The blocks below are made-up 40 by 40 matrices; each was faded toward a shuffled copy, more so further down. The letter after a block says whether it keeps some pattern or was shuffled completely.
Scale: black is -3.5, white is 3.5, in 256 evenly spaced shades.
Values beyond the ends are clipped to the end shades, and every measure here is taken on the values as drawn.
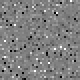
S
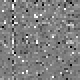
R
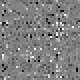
R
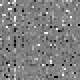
R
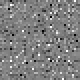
R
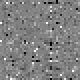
R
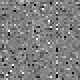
R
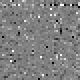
R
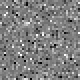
S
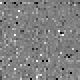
R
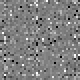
R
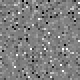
S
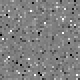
S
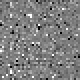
R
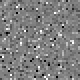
S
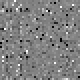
R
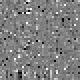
R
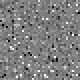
S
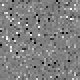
S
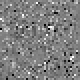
R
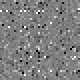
R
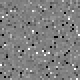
S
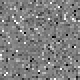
S
